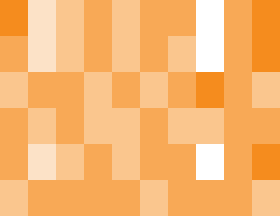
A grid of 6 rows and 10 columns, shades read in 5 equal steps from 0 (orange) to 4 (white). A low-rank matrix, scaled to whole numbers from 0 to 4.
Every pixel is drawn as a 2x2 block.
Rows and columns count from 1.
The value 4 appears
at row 1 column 8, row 2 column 8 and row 5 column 8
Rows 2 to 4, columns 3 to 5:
2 1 2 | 1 2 1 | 1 2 2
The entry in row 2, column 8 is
4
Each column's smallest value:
0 1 1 1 1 1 1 0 1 0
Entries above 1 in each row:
4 5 4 5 4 3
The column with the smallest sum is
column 10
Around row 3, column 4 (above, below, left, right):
1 2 1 1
